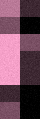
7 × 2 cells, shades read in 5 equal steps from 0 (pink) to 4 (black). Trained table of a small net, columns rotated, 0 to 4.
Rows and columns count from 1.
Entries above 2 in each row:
1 1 0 1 1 2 1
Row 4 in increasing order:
0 3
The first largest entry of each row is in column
2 2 2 2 2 2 2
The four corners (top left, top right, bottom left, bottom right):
1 3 2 4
